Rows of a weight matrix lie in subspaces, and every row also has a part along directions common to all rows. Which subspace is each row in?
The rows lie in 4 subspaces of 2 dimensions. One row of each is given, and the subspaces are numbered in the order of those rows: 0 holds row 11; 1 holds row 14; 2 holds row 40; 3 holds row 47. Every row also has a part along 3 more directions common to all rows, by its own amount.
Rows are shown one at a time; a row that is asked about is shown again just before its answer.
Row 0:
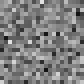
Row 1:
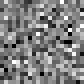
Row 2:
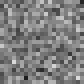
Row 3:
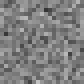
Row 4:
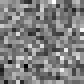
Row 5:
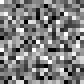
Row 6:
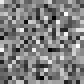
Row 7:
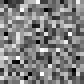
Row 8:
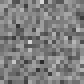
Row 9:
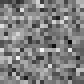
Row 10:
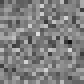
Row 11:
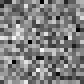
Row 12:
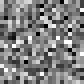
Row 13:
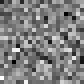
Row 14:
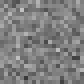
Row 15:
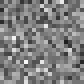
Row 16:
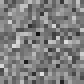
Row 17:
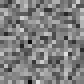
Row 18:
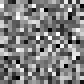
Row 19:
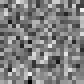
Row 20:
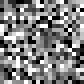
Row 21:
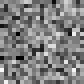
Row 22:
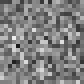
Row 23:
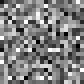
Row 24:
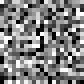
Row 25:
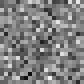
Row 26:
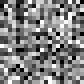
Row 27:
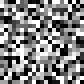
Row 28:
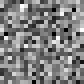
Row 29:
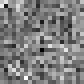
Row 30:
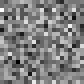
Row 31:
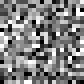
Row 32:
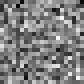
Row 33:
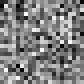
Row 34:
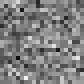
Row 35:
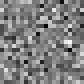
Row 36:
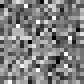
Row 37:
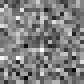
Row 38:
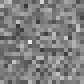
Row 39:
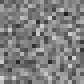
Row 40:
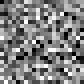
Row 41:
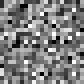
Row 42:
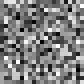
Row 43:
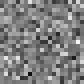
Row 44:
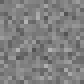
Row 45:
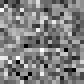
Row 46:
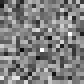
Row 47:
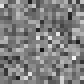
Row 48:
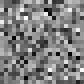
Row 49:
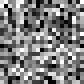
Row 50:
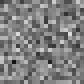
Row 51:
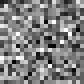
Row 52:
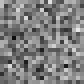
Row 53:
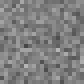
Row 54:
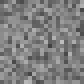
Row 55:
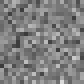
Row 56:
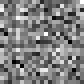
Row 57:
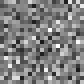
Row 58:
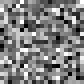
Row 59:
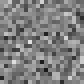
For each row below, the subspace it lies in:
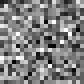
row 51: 2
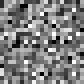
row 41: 1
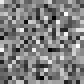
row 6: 2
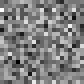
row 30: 1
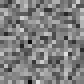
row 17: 0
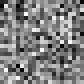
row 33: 3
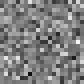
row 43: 3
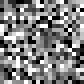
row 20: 1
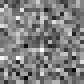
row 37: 2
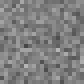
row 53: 3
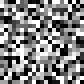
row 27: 3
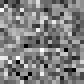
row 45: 2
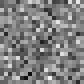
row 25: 3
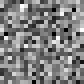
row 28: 1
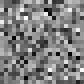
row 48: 2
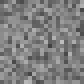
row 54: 0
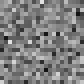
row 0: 0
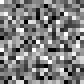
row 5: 2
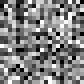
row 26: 3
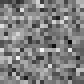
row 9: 1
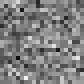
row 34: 1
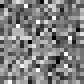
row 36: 0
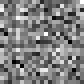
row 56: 3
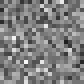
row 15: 1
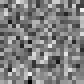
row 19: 0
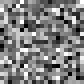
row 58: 3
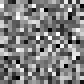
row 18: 3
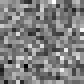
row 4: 2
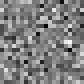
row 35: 1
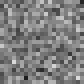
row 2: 3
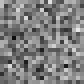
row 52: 1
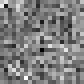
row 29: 3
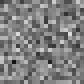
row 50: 2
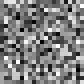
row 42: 3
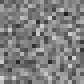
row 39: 0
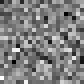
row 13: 2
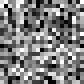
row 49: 3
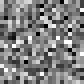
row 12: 1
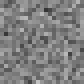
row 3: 0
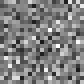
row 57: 3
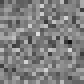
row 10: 1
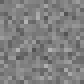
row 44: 2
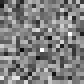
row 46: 3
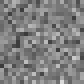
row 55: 1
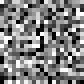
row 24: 0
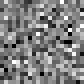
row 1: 1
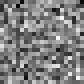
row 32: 3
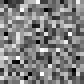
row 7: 1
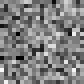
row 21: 2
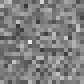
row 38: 0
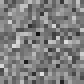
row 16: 1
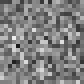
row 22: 3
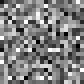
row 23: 2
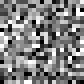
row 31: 0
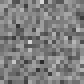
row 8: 0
